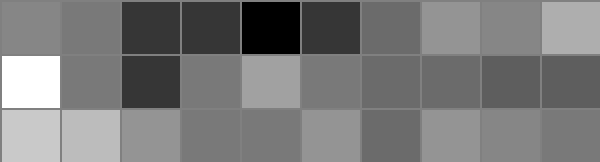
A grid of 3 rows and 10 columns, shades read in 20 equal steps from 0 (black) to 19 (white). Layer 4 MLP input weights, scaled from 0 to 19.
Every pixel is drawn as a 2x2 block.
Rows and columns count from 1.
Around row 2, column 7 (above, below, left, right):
8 8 9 8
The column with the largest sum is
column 1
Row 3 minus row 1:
5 5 7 5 9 7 0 0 0 -4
